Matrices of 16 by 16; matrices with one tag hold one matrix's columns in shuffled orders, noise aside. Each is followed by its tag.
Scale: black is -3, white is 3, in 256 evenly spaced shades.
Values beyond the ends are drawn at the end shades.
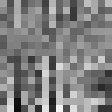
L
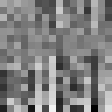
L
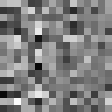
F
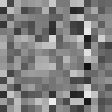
F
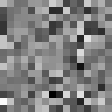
F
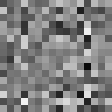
F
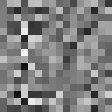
F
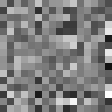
F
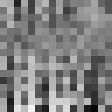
L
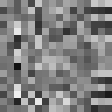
F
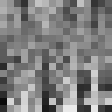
L
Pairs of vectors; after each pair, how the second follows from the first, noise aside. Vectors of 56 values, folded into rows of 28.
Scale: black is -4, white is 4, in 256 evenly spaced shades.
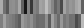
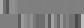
partly zeroed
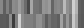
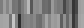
negated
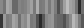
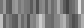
negated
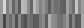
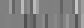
partly zeroed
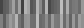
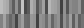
negated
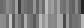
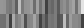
negated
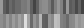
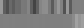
partly zeroed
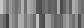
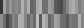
sign-scrambled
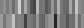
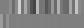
partly zeroed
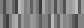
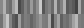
negated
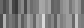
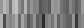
negated
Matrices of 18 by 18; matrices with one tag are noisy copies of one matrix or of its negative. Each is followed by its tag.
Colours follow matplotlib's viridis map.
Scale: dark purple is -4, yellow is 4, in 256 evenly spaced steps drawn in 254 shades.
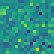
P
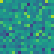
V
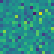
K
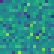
V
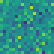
K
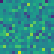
V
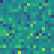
V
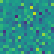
K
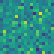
K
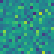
K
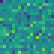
V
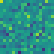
V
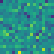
V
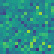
P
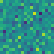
K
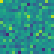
V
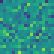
V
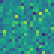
K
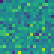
V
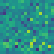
P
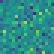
K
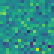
P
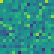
V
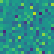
K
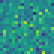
K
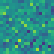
P
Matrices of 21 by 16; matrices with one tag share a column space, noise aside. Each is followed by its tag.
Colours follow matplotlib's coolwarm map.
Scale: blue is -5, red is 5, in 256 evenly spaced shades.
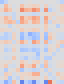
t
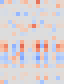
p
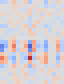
p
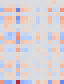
t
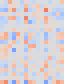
t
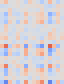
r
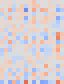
t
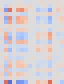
t
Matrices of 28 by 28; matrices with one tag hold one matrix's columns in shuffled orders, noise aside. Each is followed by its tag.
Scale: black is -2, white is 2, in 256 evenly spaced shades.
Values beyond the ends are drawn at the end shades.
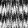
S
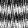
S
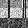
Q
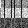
Q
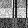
Q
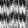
S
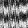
S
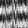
S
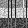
Q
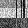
Q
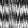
S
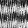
S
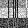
Q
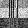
Q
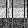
Q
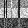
Q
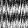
S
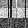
Q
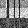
Q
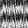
S
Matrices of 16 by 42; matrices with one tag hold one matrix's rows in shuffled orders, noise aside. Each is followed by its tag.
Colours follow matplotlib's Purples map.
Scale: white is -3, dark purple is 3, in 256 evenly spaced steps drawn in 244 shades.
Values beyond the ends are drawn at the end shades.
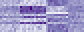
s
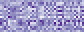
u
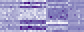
s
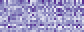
u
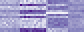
s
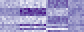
s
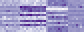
s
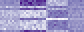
s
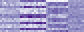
s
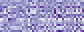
u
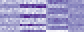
s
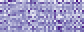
u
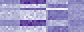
s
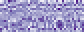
u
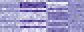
s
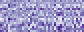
u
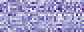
u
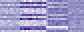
s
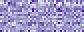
u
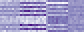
s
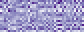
u
